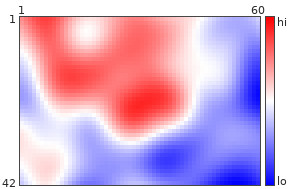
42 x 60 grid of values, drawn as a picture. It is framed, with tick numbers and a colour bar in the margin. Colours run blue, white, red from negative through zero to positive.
Ninth with the lowest average: bottom right. Lone odd cells: none. Slope: up to the top left. Ninth with the highest average: centre. Stripes: none. Grain: smooth.
